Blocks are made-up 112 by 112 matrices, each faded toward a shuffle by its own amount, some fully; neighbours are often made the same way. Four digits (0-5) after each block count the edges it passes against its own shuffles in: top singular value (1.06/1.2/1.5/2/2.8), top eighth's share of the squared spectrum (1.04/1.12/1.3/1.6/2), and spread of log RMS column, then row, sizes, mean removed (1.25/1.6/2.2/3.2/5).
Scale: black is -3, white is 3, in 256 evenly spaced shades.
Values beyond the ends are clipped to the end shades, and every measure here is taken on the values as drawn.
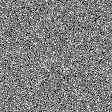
2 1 0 0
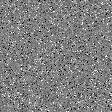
2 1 0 0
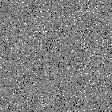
3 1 0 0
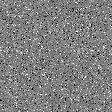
1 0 0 0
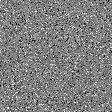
1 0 0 0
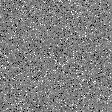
2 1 0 0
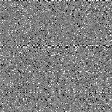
4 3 1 2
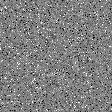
2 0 0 0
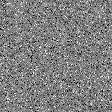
3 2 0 0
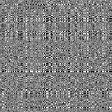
5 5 3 4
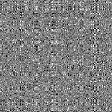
5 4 3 3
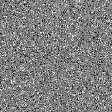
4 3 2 1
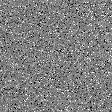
0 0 0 1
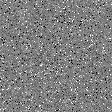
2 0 0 0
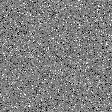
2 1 0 0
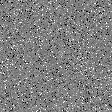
0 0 0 0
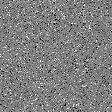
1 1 1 0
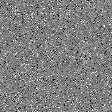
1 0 1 0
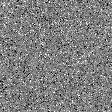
0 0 0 0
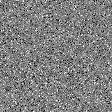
0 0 0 0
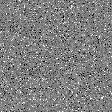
3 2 1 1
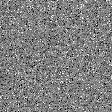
2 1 0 0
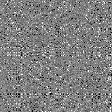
4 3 2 2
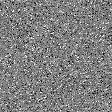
3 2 0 0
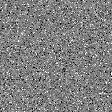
3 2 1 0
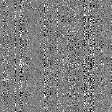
2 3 4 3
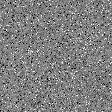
2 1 0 0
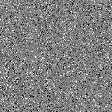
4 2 1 1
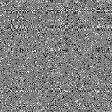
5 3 2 2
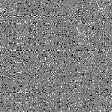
4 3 1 2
